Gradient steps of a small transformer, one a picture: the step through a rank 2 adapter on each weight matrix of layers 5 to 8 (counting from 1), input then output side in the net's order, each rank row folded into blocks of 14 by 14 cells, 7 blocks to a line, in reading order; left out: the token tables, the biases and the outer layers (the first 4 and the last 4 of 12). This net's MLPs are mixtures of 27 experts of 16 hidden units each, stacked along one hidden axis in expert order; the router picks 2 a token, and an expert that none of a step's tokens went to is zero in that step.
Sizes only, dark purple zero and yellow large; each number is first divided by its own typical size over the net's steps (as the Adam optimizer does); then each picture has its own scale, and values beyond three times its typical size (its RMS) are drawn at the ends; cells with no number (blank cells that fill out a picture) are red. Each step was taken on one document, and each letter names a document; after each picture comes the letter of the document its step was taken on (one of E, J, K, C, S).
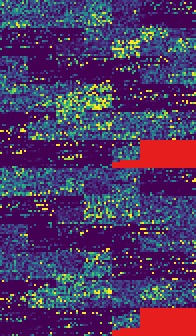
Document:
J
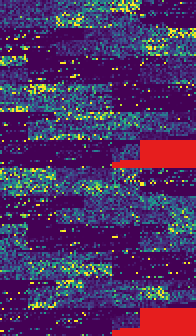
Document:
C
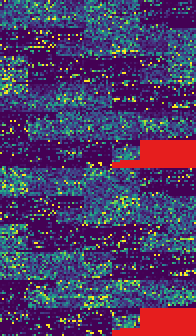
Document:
J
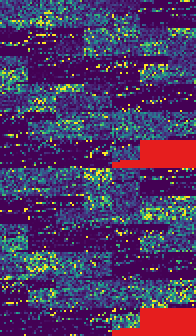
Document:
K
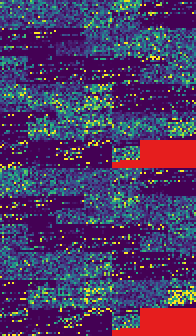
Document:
J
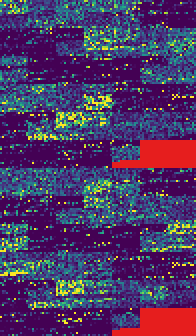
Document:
C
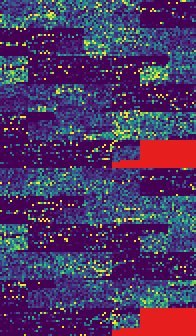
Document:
K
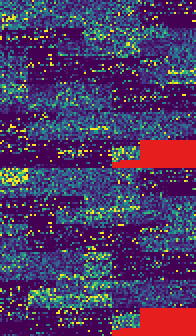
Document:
J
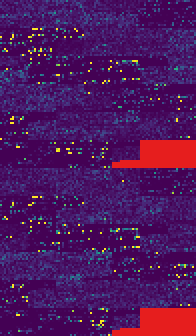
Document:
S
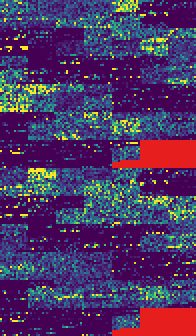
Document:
C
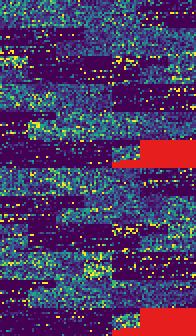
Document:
J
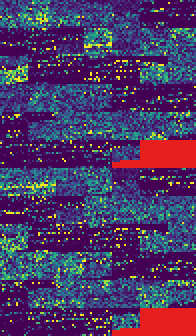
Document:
K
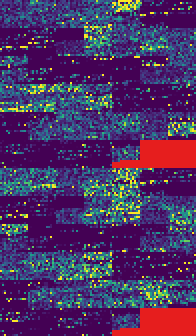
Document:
C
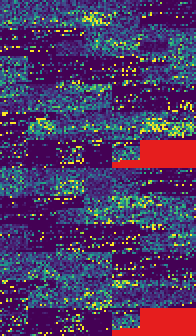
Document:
J
